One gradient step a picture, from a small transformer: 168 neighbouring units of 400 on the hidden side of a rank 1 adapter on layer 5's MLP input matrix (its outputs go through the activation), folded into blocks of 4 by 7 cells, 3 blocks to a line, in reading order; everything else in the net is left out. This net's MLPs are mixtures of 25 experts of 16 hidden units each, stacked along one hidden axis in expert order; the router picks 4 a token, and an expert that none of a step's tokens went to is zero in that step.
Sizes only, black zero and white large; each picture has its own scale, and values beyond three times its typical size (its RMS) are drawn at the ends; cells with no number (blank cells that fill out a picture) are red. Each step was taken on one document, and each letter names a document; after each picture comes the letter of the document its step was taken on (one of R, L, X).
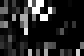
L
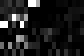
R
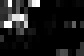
R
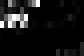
R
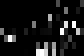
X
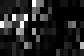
R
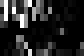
L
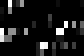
X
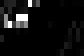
R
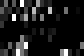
L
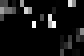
X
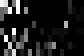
X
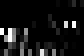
X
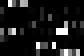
X
